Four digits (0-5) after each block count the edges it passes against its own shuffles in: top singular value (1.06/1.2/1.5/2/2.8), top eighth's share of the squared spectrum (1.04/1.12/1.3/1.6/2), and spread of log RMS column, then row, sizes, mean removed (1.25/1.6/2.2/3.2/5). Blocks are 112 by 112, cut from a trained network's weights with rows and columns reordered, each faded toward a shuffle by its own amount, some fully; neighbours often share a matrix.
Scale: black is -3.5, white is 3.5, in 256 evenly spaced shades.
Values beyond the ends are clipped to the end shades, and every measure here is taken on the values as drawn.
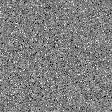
0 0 0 0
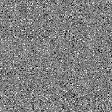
3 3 2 2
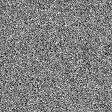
2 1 0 0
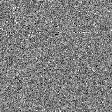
2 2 0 1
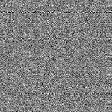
4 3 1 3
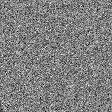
0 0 0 0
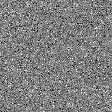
3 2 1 1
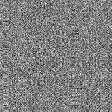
4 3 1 2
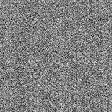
3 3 0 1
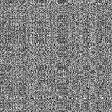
4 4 1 2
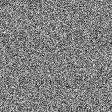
3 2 0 0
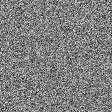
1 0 0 0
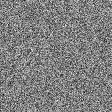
2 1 0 0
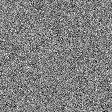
0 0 0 0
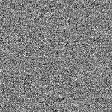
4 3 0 1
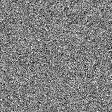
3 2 0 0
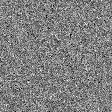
0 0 0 0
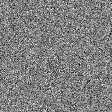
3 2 0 0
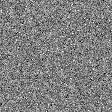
1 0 0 0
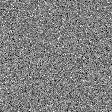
0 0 0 0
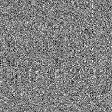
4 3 1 2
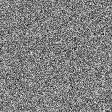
2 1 0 0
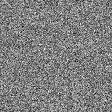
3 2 0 0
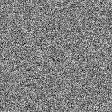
3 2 0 1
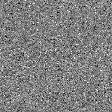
3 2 0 2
